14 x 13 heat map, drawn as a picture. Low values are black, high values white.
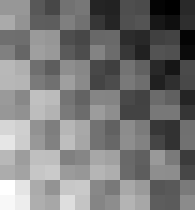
Overall the values sit about 50% of the way up the scale. The top right is the ninth with the lowest average. The field is checkered. Values rise toward the bottom left. The ninth with the highest average is the bottom left. The histogram is bell-shaped.
